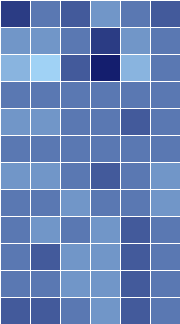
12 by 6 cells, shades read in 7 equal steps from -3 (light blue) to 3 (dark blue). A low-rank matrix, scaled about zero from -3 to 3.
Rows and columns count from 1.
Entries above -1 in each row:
5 3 3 6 4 6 3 4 4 4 4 5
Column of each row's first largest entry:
1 4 4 1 5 1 4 1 5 2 5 1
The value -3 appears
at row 3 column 2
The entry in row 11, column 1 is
0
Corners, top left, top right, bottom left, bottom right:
2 1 1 0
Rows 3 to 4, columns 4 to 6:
3 -2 0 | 0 0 0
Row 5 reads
-1 -1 0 0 1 0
